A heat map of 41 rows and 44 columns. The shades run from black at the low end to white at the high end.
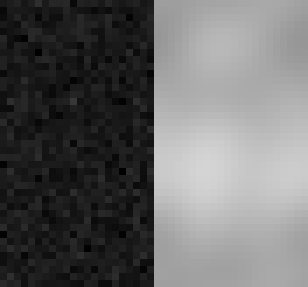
The table splits into one row of 2 panels. Panel 1,1: very low, fine-grained, faint in contrast. Panel 1,2: high, smooth.
